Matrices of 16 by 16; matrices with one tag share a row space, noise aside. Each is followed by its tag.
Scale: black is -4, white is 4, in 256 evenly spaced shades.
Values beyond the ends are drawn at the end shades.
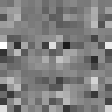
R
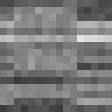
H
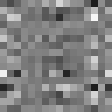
R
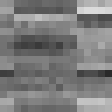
H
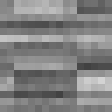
H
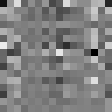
R
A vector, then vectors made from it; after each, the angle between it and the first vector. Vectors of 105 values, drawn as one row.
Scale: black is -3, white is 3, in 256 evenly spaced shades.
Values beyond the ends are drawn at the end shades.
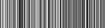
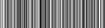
partly aligned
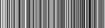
partly aligned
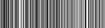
nearly opposite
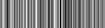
partly aligned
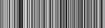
partly aligned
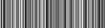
partly opposed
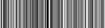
partly opposed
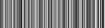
partly aligned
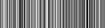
nearly parallel
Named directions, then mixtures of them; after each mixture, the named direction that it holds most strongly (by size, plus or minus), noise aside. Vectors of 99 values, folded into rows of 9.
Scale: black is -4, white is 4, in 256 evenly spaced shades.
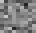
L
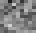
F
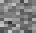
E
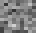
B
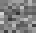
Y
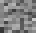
B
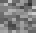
F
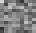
B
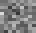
Y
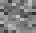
F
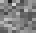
F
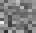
Y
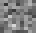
B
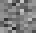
E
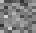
L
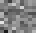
Y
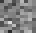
E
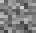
Y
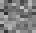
F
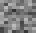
B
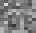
B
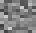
L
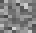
L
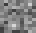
B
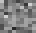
L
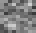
F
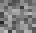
Y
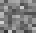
Y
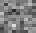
B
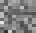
Y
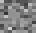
L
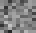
F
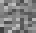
E
